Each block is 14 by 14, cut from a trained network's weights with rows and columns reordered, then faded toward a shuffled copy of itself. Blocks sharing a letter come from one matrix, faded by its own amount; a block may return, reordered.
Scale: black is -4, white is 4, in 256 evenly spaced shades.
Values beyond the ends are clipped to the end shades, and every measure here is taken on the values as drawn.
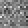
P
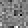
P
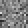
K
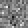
K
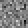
P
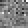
P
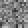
P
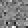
P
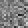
P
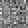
P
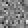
K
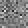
P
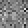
P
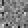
P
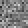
K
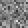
K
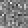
P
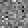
P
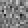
P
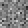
K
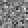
K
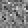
K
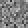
K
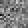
P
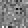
P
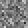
K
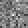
P
